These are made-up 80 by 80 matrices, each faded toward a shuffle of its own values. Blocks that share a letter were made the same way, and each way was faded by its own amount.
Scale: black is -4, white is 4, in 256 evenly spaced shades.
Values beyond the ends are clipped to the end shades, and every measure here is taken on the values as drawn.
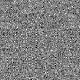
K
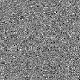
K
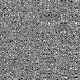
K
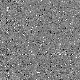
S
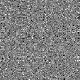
K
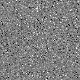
S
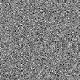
K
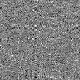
K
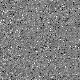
S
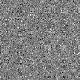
K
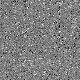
S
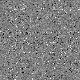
S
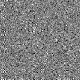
K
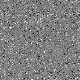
S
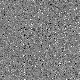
S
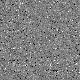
S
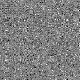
K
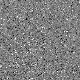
S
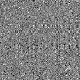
K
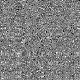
K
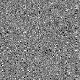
K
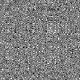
K
